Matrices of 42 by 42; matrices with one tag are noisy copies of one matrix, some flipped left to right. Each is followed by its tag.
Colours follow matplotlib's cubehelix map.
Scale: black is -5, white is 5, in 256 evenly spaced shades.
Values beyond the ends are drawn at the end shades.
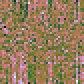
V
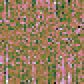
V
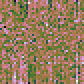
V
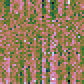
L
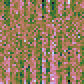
L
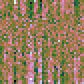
L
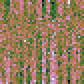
L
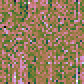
V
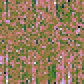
V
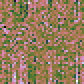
V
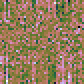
V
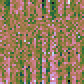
L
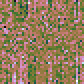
V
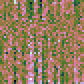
L
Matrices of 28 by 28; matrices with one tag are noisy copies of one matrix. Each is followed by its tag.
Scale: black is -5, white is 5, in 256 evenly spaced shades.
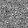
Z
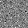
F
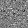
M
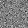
F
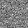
Z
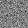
F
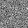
Z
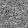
Z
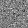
M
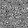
Z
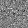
M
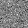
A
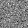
A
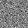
F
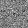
M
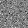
F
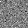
F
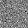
F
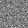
F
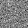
A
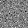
F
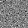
F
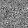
Z
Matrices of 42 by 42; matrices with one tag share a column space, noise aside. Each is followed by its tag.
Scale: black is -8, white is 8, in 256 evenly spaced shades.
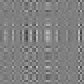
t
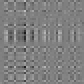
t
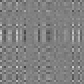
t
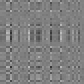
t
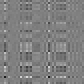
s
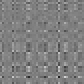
s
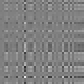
s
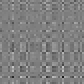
s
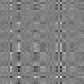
s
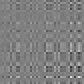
s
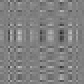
t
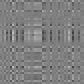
t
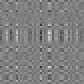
t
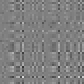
s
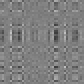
t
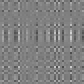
t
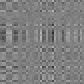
t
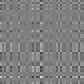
s
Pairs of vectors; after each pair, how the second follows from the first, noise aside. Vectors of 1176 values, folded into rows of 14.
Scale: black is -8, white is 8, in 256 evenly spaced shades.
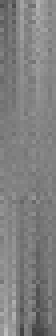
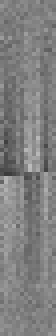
wrapped around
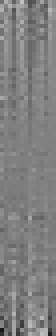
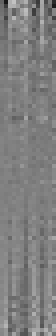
reversed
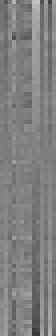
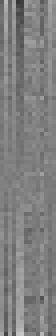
reversed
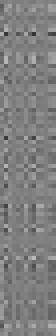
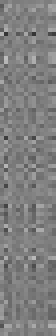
copied
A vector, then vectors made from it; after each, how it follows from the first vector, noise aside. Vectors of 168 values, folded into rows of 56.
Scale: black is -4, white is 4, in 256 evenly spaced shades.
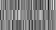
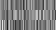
reversed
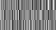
sign-scrambled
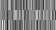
reversed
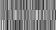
reversed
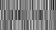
negated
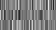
negated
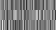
reversed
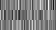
negated
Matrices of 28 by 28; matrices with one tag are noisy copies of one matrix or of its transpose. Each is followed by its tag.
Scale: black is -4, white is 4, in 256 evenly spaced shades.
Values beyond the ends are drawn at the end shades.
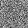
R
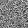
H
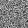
H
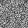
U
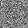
R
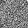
U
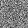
R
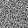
H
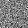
H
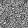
U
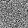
R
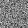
H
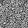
U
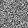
U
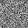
U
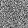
R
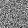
H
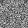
U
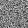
H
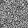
U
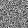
H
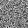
H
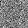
R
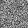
U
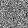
R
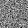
H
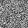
U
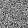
H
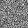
U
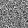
H
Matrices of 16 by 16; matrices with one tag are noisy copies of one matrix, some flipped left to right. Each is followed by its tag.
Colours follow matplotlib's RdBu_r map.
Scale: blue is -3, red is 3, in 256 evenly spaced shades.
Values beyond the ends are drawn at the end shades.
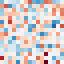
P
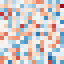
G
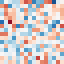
P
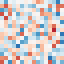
G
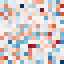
G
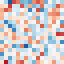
P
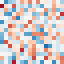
G
